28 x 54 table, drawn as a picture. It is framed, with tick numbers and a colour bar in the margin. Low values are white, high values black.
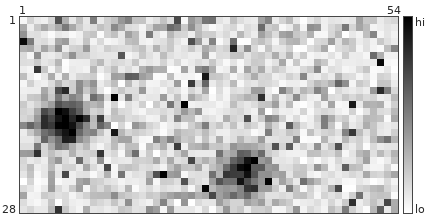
Histogram: skewed, a long tail of high values. Mirror symmetry: none. Average level on the scale: 20%. Bumps: two.
